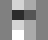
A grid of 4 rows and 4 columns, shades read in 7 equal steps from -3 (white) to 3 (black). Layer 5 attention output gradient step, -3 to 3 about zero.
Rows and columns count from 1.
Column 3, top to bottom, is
-1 1 -1 -1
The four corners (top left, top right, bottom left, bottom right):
0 0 0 0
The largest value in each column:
0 2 1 0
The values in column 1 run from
0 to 0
